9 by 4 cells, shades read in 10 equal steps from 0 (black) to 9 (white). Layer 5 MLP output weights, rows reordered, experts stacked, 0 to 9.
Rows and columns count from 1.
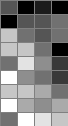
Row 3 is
7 4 3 4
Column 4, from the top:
0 4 4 0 2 2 4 6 7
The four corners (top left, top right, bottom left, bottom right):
3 0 4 7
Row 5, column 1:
4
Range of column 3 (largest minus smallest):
7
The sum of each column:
50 49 39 29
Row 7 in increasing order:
4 6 7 7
